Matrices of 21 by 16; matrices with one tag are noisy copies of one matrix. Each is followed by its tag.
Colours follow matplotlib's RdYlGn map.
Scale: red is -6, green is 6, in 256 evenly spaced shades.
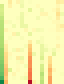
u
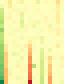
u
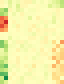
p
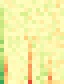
u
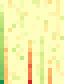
u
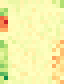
p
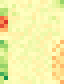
p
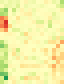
p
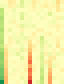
u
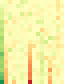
u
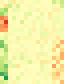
p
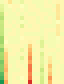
u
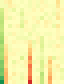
u
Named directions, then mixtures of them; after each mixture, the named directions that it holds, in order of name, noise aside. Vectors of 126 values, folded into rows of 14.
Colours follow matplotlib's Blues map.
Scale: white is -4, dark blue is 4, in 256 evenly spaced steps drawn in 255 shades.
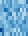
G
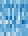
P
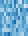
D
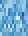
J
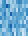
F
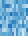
D, F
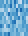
D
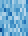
G, J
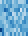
G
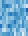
D, F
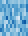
G, J, P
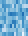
D, F, J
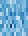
F, J, P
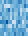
D, F, P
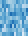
D, F, J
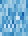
J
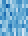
F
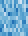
D, G, J
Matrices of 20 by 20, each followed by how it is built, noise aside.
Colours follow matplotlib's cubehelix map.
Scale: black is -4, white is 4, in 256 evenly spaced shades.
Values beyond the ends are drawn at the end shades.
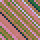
Toeplitz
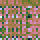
low rank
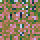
low rank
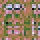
low rank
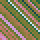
Toeplitz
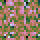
low rank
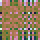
low rank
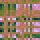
low rank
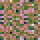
low rank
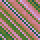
Toeplitz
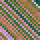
Toeplitz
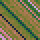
Toeplitz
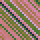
Toeplitz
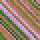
Toeplitz
